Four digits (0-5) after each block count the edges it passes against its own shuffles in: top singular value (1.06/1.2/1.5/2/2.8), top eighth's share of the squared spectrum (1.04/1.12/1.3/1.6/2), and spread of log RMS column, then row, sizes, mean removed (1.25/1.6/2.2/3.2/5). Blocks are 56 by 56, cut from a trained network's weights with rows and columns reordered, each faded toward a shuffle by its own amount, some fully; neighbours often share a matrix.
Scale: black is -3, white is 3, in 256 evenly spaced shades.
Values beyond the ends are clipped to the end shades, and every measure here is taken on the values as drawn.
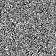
0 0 0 0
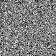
0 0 0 0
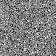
0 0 0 0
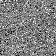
0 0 0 0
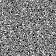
0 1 0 0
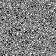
0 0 0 0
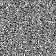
1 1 0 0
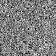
2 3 0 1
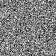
0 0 0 0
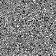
2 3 1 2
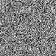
3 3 1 0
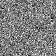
2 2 0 0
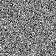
1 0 0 0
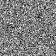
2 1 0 0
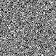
2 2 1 1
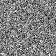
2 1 0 0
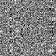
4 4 2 0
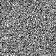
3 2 1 0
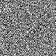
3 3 1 0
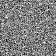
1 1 0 0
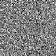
2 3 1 2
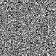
2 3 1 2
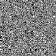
2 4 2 2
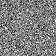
1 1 0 0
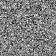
2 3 1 1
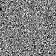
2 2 0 0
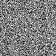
1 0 0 0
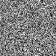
3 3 1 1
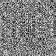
3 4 1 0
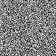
0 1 0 0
